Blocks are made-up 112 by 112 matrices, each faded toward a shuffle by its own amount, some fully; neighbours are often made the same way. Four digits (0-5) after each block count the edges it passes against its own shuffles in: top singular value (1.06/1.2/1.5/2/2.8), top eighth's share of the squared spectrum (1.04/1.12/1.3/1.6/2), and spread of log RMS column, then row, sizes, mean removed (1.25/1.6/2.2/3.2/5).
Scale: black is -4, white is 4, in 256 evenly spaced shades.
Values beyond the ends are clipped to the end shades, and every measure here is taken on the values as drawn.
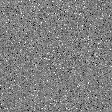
0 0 0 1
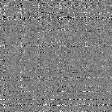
2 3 3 4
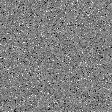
0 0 0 1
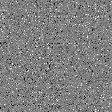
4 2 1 1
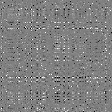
5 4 2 3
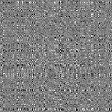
5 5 3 3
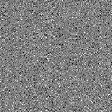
4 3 2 2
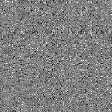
4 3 2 2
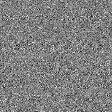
1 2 0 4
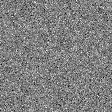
0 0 0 0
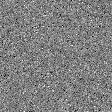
0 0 0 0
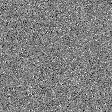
0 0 0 0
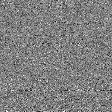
1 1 0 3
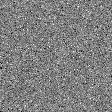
0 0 0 0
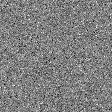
0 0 0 0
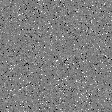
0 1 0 0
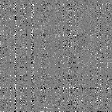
3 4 4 3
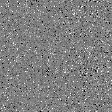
1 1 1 1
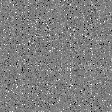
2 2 2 2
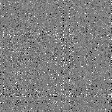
2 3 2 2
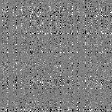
2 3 4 3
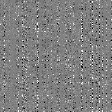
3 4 4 3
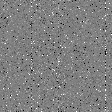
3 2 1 0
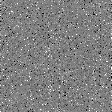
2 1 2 0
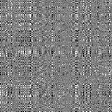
5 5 4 3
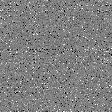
3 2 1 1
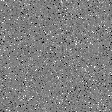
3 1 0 0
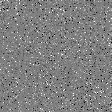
3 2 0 1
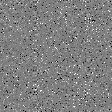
3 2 1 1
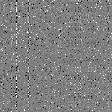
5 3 2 1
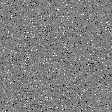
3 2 0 0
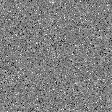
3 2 0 0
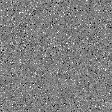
1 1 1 2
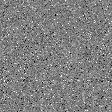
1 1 1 1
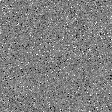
2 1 0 0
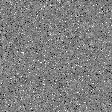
1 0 0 0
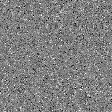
3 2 0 0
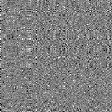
5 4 3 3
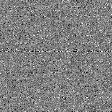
2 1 0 3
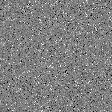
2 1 0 0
